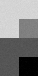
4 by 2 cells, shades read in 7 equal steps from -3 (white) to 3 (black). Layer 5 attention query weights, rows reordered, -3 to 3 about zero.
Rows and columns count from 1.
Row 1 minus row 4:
-3 -5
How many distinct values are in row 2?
2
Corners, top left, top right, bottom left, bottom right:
-2 -2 1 3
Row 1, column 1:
-2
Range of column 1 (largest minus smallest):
3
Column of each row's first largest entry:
1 2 1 2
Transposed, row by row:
-2 -2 1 1 / -2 0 1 3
